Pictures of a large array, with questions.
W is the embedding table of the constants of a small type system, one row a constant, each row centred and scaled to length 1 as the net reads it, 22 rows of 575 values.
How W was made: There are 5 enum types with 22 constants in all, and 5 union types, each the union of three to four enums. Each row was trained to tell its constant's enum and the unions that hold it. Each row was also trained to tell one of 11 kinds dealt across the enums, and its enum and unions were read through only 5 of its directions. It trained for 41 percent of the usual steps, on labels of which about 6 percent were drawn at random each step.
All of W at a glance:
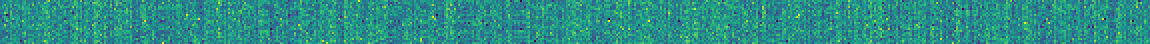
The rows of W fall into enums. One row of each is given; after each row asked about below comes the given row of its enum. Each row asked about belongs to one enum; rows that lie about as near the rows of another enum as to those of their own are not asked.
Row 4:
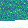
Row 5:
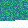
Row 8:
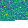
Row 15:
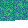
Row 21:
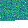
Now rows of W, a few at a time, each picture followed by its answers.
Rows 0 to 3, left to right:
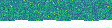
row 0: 5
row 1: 21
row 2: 8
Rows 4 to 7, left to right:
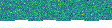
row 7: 5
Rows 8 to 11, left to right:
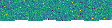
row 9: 21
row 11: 5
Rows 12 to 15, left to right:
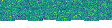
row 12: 21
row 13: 8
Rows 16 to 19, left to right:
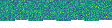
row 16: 5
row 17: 21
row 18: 5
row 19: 21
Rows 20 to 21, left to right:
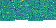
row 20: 8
